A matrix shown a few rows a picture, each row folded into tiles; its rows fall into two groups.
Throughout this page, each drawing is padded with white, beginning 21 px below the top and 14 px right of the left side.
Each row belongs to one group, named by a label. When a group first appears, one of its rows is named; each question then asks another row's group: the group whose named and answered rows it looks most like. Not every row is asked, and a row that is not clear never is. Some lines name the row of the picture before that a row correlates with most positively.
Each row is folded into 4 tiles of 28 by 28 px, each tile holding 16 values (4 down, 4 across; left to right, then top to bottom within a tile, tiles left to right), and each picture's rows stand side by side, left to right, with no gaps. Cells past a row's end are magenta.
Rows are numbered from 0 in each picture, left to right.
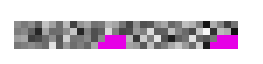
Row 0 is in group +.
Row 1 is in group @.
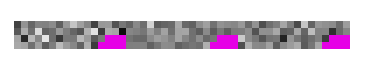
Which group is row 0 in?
@
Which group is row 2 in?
+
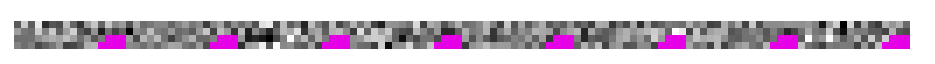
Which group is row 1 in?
@
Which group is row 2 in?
+
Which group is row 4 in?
+
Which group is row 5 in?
+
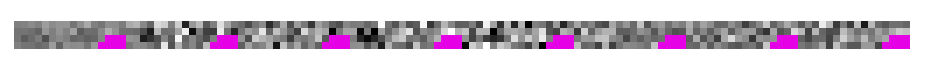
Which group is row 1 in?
+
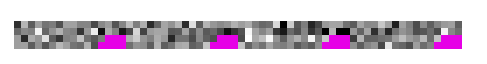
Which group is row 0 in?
@
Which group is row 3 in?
+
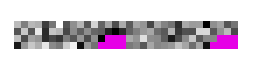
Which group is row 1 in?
@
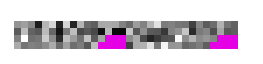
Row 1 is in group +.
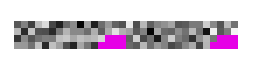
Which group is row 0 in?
+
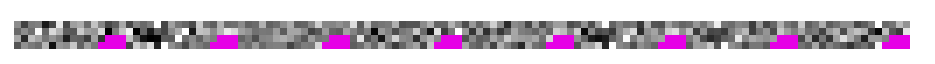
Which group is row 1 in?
+
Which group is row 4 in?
+
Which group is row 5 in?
+
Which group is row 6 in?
+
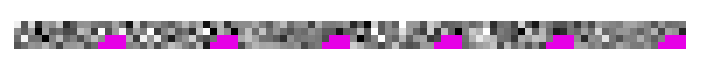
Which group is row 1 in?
@
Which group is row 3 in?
@
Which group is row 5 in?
@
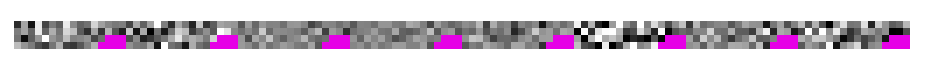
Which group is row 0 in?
@
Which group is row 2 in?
@
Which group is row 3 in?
@
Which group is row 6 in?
@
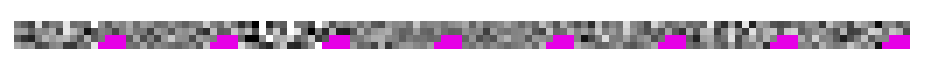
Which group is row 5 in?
@
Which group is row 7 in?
@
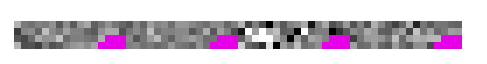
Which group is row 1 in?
@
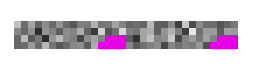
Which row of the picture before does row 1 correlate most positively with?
3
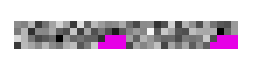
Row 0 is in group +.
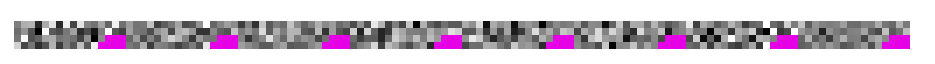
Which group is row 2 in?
@
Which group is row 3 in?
+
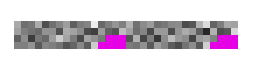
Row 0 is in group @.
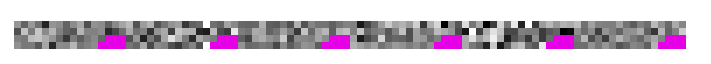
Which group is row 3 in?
@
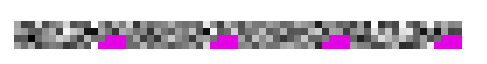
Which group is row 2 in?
@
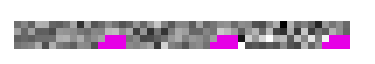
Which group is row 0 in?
+
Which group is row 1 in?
+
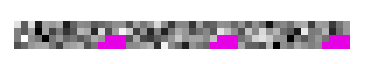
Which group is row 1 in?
+
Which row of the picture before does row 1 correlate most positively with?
1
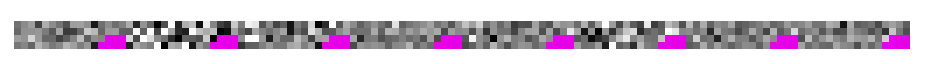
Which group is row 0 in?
@
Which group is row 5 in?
+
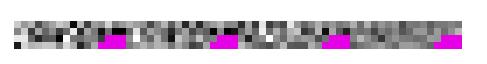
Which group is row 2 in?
@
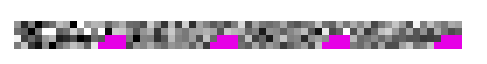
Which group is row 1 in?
+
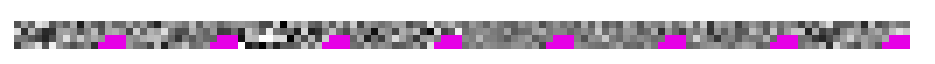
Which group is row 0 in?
+
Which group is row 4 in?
@
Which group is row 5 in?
@
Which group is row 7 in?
+
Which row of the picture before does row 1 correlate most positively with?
3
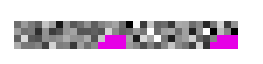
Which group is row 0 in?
+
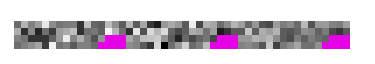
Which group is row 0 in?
+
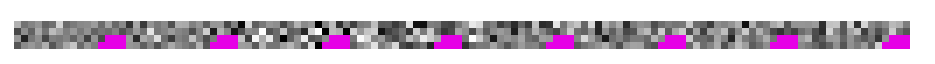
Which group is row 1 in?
@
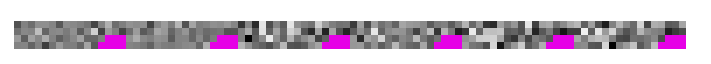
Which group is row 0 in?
@
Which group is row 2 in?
@
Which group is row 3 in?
@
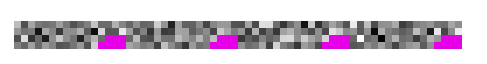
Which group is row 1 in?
+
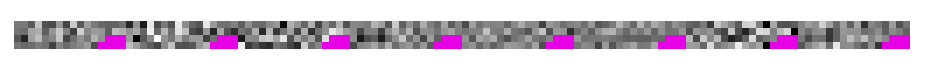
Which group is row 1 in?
@
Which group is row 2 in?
+
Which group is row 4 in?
@
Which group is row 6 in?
@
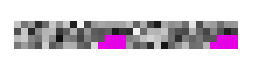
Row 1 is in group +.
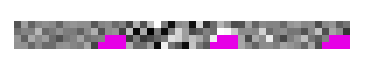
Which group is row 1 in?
+
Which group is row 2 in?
@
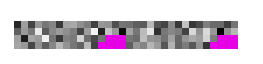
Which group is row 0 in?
@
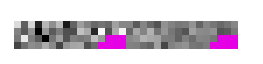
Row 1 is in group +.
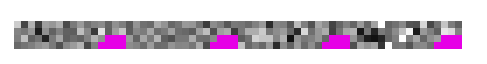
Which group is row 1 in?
@
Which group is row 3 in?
+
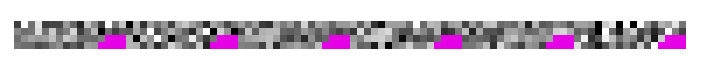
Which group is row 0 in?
@
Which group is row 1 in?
@
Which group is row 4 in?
+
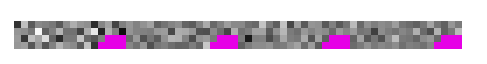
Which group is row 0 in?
@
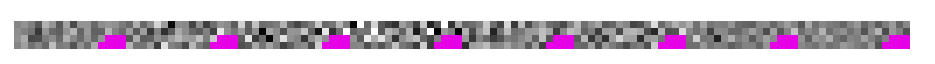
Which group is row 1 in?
+
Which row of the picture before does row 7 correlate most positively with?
0
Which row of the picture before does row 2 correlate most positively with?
3
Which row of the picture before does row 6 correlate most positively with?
3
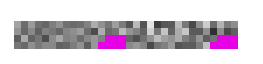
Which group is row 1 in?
@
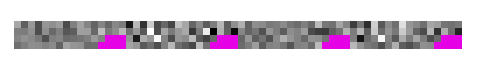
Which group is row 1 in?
@
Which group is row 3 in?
@
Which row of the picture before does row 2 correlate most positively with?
0
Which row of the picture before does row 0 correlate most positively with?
0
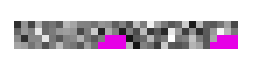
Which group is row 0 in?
@
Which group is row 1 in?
+
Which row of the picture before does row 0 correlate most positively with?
1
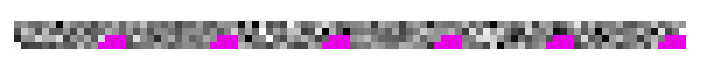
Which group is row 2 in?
@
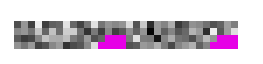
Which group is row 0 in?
@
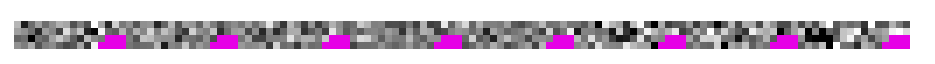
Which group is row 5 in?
@
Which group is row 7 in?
+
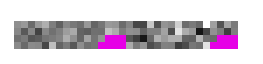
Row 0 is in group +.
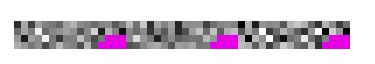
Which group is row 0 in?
@
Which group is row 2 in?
@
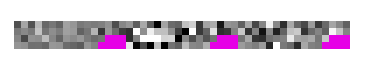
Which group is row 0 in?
@
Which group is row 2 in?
+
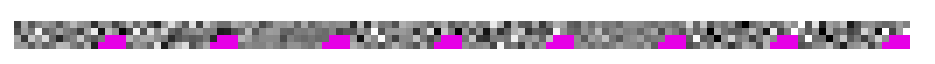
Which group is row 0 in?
@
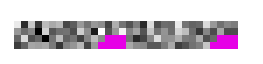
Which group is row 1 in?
@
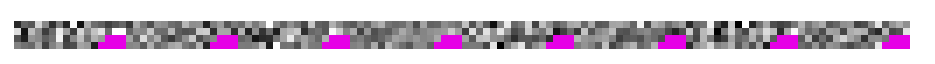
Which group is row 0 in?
+
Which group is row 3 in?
+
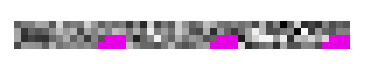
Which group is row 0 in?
+
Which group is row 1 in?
@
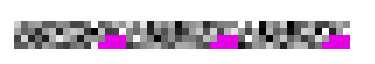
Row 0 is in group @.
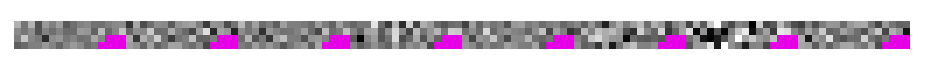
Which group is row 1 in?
@
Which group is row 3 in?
+
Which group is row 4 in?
@
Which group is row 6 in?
+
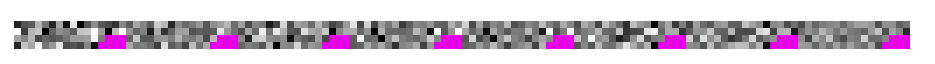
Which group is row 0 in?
+
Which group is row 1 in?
+
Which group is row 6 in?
@
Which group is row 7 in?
@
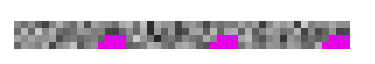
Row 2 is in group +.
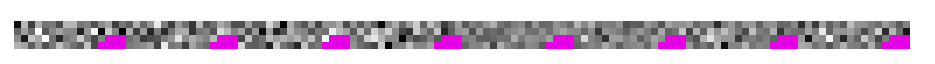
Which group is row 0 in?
@
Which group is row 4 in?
+
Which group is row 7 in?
@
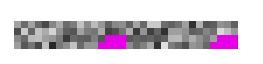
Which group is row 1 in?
+
